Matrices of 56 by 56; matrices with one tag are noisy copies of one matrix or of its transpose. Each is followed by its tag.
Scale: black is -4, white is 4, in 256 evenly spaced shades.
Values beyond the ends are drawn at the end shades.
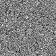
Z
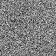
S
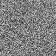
S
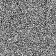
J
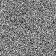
S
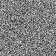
S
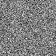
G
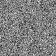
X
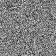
Z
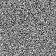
S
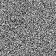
S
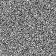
S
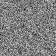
G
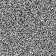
S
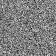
G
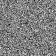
G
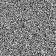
G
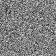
Z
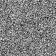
X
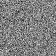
J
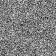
X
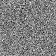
S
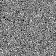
J
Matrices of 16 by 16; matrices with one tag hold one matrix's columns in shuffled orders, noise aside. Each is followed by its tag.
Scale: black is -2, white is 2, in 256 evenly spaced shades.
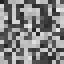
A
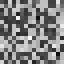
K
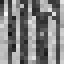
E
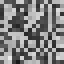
A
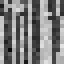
E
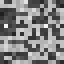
K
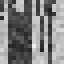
E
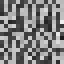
A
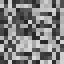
K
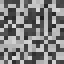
K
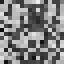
A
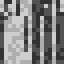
E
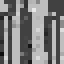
E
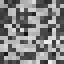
K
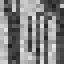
E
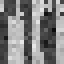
E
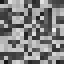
K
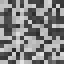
K
